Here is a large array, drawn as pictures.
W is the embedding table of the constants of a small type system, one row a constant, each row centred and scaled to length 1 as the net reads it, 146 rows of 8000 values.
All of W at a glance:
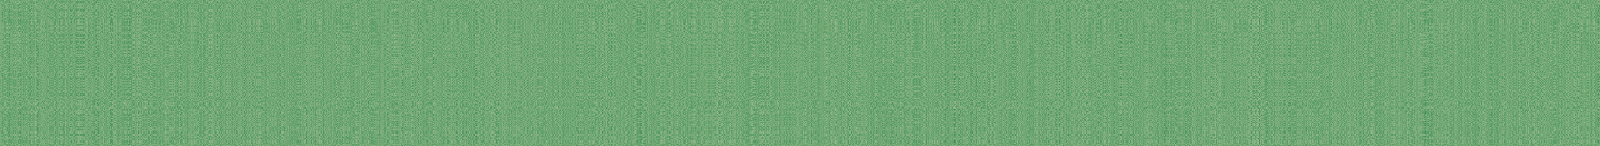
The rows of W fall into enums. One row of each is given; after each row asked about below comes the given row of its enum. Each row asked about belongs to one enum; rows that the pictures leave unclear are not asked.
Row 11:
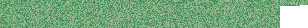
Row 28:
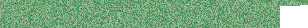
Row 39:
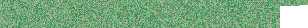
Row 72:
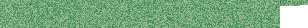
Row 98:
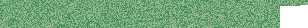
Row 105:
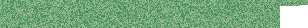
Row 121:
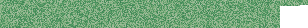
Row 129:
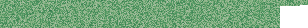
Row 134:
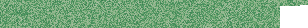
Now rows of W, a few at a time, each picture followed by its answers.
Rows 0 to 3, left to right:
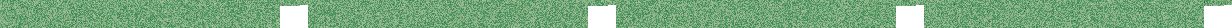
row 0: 39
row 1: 134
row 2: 129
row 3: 72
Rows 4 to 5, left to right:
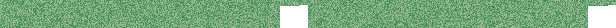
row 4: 121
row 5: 98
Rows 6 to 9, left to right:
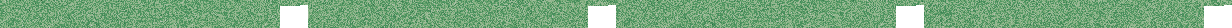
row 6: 98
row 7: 28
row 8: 98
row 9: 134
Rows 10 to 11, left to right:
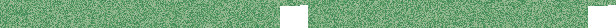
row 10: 134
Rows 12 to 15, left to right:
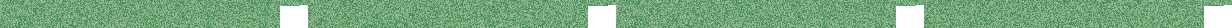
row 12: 121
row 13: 98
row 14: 121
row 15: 11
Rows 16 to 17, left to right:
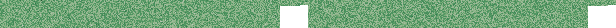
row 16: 98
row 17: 105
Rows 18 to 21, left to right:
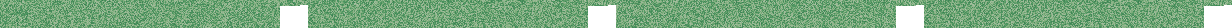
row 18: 134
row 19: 11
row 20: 121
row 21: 11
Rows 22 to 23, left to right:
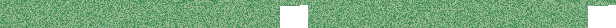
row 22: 11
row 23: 28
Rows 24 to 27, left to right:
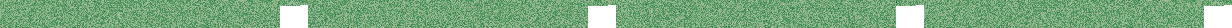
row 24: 28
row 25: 129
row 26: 72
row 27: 28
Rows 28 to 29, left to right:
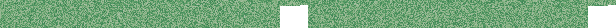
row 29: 11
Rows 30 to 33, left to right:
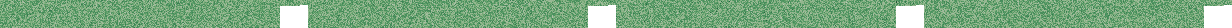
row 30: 129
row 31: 28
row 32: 72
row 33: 105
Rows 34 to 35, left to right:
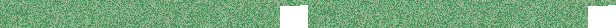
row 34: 134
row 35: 134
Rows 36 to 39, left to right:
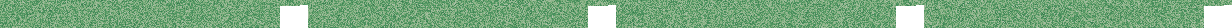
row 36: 129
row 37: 28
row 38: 134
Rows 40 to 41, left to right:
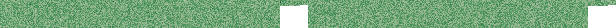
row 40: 72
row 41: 134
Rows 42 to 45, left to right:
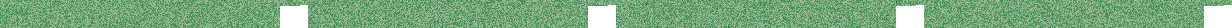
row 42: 134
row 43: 11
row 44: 72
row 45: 105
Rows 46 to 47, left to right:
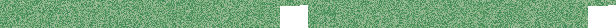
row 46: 129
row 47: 134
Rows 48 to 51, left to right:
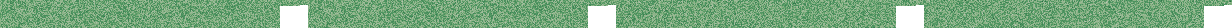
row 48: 105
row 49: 105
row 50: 129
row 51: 98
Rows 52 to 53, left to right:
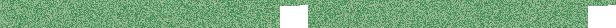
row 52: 39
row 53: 129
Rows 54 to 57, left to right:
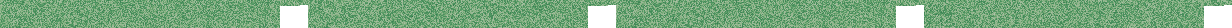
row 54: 121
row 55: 105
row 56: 121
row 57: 134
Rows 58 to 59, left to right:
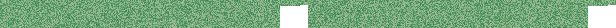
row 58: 98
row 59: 129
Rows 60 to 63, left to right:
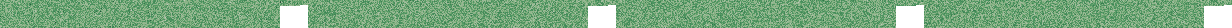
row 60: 72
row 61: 134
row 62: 98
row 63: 129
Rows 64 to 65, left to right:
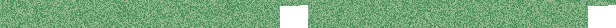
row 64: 105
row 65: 28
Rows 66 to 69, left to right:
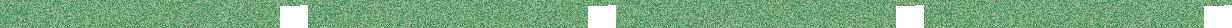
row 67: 129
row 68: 121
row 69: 134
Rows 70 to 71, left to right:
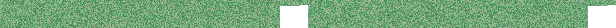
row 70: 121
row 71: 105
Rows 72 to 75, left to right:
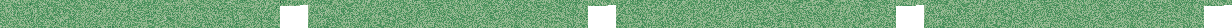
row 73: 121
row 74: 11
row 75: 121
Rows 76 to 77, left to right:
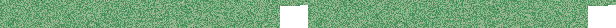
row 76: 98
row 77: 98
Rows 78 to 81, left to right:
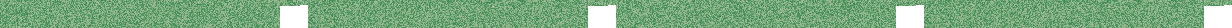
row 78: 134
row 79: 11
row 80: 105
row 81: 11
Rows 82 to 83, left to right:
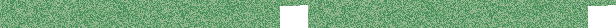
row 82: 105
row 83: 105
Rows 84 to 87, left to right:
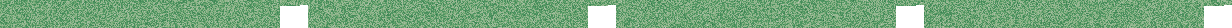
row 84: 11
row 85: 105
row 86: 98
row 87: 134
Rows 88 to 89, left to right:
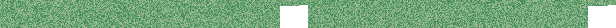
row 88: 105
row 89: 11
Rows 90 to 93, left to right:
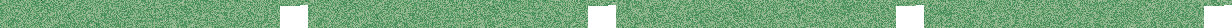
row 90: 98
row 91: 98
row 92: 105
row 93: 134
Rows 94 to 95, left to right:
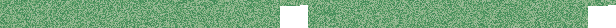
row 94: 11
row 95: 134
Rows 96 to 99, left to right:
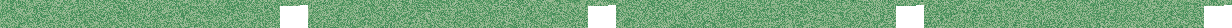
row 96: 105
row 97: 28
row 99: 129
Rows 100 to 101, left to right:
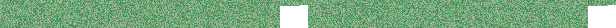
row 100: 121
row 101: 72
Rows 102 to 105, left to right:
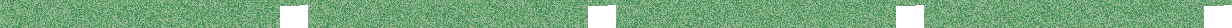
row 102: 39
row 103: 39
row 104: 121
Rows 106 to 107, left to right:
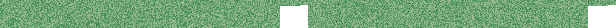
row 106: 98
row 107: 72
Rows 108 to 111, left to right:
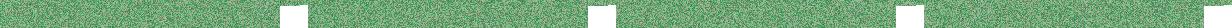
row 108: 72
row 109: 11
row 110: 28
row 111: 39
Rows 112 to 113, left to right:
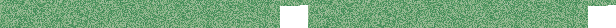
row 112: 121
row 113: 121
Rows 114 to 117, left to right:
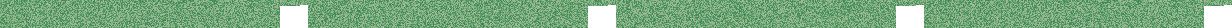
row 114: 11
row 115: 129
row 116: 105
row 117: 11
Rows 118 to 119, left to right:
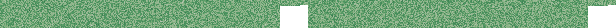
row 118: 98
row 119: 11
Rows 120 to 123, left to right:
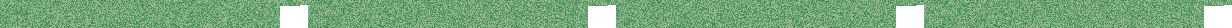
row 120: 134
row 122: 98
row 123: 121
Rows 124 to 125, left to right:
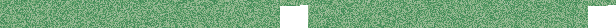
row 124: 11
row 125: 121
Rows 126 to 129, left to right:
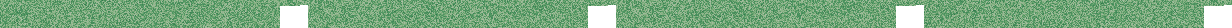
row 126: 134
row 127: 105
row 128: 105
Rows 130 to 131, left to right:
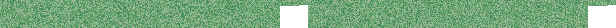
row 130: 105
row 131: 121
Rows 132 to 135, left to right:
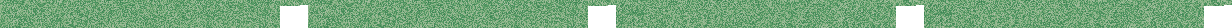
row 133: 121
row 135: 134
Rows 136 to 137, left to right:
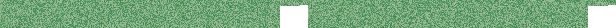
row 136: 121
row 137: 28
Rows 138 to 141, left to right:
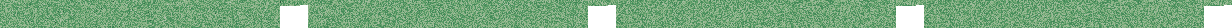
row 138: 72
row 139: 121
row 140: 11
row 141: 11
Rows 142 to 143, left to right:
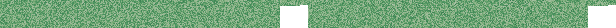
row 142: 11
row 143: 28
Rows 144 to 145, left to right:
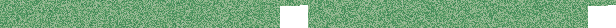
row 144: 129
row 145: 105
